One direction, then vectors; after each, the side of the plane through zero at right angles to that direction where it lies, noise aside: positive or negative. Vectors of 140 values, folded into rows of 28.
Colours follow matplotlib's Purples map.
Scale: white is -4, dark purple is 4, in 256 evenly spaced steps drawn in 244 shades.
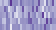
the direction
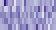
negative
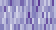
positive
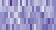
positive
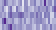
negative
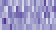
negative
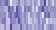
negative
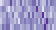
positive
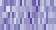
positive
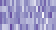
negative
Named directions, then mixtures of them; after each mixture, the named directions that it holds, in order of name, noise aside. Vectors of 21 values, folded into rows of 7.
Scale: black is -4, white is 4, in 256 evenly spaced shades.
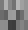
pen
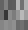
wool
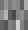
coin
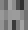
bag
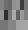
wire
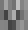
pen, wire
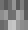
pen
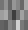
coin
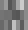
bag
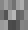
coin, pen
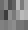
wool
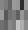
coin, wire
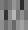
bag, wire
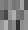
coin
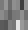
coin, wire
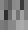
wire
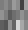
coin, wire
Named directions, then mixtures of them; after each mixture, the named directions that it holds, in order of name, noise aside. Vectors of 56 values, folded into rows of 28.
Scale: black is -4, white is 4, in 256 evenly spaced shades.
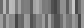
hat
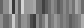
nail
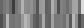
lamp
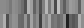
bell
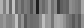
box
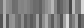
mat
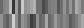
nail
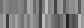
bell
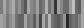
bell, hat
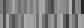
mat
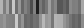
box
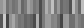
bell, mat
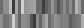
nail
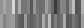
bell, box, hat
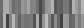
bell, mat, nail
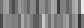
box, lamp, mat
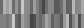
hat, mat, nail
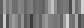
mat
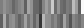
bell, lamp, mat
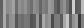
hat, mat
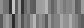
nail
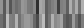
box, lamp, mat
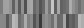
bell, nail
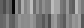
box, hat, lamp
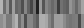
box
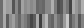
mat, nail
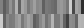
mat, nail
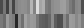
box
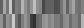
hat, nail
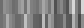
bell, hat, lamp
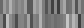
bell, hat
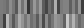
bell
